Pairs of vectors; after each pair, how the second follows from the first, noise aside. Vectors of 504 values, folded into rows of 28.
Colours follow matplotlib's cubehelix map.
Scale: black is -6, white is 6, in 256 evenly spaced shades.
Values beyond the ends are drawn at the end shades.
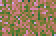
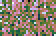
scaled up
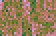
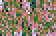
scaled up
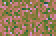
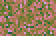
reversed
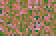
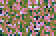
scaled up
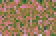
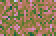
reversed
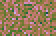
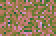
reversed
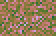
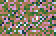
scaled up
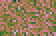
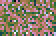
scaled up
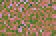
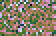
scaled up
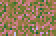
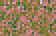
reversed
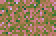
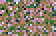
scaled up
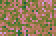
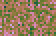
reversed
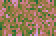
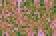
reversed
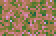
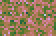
reversed
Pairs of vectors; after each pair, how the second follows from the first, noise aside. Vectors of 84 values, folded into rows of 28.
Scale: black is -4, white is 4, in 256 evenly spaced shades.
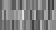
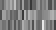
shuffled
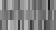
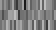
shuffled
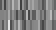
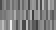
shuffled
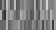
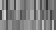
negated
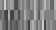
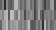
negated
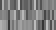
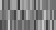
negated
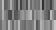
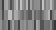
negated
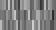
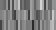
negated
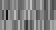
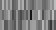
wrapped around
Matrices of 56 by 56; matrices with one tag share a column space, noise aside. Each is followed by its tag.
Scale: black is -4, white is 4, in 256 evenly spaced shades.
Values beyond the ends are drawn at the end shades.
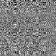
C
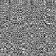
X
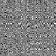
X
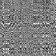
X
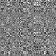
C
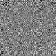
C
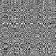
X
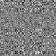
C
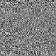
C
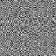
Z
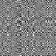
Z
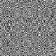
Z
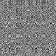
X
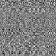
C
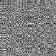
X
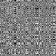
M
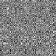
M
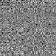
C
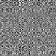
C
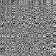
X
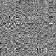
X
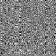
M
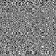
C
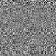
C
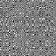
Z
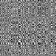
M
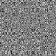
C
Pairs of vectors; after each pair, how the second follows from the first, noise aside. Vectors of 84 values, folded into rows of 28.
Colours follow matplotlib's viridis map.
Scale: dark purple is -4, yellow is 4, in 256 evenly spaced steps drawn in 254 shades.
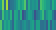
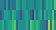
reversed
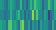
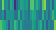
wrapped around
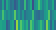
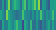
reversed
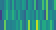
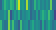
reversed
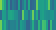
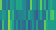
wrapped around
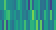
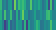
reversed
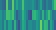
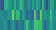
wrapped around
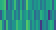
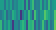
wrapped around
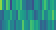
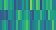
wrapped around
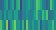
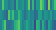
reversed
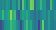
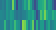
reversed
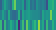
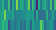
reversed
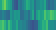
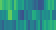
wrapped around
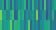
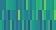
reversed
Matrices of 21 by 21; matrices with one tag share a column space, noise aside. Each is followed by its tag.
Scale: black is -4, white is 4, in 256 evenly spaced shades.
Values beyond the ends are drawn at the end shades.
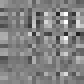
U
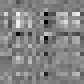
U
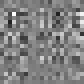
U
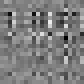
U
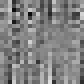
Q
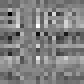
U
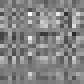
U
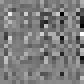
U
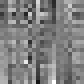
Q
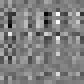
U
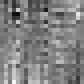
Q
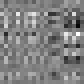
U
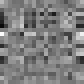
U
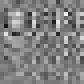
U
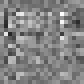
U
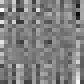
Q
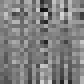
Q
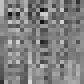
Q
